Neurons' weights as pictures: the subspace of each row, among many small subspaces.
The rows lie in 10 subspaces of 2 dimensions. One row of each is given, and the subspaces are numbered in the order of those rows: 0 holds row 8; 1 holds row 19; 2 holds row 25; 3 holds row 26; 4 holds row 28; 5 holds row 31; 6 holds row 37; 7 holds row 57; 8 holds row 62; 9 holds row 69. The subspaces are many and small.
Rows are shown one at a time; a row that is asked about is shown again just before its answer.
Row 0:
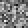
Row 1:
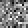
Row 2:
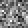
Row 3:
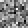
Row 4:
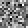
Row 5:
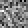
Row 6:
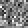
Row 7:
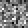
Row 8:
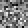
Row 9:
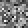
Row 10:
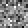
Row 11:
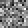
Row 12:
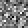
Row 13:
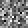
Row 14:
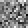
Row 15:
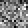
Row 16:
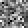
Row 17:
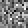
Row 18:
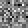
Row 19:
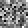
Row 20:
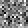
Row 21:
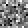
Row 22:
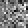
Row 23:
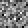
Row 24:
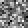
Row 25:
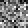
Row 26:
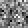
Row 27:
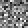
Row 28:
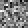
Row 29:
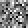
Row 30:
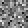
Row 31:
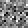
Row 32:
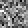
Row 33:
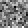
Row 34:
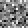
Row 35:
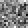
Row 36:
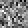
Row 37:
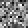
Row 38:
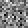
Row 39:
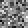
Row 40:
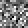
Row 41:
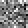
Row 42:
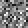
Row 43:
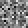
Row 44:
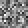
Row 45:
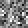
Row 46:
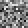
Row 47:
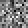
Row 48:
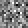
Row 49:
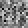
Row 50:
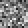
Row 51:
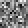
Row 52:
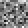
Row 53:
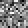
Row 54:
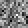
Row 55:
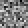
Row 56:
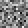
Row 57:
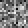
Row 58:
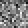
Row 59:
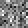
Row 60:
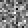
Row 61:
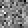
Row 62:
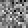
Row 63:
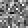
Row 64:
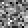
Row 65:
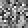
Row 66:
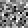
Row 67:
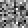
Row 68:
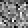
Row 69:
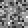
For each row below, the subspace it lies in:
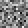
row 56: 0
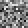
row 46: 0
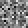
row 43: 7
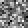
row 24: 9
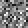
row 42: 0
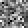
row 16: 9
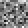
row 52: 6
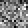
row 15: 2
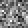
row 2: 3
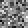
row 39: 9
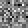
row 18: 6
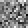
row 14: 8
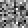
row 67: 7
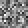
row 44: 1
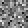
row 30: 9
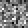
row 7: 1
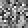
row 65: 1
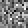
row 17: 2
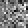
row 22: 2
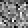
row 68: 2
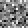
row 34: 1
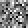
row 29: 8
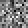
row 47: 8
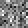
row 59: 3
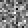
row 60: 7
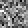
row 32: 4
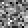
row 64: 9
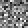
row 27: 4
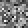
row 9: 6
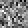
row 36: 4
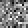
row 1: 8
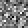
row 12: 5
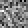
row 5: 4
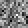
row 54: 3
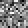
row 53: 7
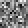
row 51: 6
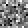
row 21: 3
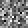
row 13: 5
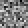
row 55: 4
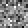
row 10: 3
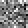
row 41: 2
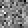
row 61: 0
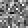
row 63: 7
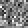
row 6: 4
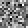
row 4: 6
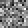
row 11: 1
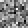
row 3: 7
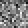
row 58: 2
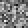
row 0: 6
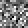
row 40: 5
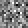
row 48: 8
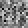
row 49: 1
